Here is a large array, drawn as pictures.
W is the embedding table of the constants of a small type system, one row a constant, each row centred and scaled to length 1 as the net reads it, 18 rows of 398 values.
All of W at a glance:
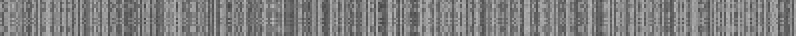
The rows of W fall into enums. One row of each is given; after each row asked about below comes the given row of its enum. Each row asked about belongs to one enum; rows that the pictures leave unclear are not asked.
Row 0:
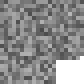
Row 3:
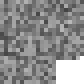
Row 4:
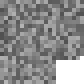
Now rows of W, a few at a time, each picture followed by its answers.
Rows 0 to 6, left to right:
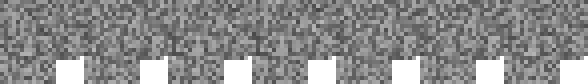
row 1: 4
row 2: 3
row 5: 4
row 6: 0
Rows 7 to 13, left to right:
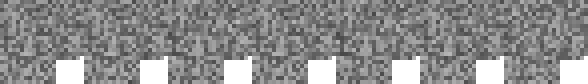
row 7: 0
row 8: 0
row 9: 3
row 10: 0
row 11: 3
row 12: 0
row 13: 4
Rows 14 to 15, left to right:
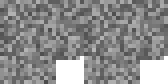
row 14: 4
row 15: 4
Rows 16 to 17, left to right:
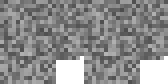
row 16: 0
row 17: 0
